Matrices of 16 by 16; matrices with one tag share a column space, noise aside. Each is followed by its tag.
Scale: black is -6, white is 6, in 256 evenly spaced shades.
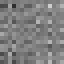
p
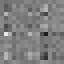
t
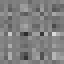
t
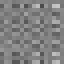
p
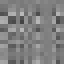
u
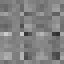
t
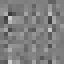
u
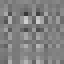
u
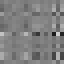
t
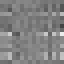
t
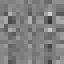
u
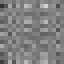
p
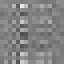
p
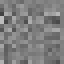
u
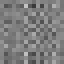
p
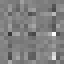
t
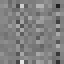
p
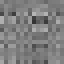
u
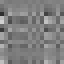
u
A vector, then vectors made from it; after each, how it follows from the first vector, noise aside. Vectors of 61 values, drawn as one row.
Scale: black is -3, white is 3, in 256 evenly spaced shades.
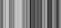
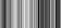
wrapped around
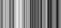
copied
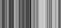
reversed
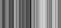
reversed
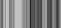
copied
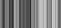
reversed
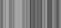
shrunk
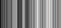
wrapped around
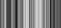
wrapped around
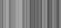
shrunk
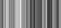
copied
